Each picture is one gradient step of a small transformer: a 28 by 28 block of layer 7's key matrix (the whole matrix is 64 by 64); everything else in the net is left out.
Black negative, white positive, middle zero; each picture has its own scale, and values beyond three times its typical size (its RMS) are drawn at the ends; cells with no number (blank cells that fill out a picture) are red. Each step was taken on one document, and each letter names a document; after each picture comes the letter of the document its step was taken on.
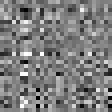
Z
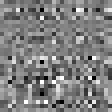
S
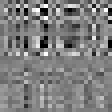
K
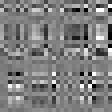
K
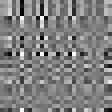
S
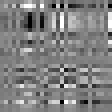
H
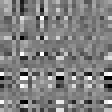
S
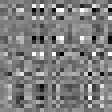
K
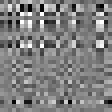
H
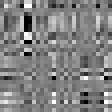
H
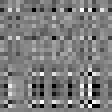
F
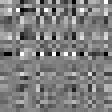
Z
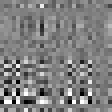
H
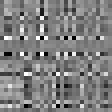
F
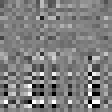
F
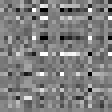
K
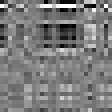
K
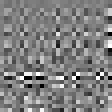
S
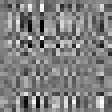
H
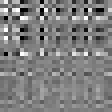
S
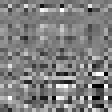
K
